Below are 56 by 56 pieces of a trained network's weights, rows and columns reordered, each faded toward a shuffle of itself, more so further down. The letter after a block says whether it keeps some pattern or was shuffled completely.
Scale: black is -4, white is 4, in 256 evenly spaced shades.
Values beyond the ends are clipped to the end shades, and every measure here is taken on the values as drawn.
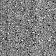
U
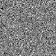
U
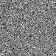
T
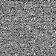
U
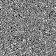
T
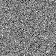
T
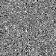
U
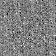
U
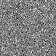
T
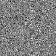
U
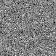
T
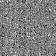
U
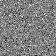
T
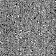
U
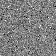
T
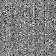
U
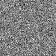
U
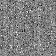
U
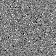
T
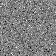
T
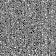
U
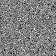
T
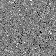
T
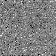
U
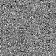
U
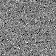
T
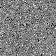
T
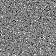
T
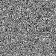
U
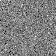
T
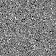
U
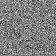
U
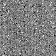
U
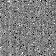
U
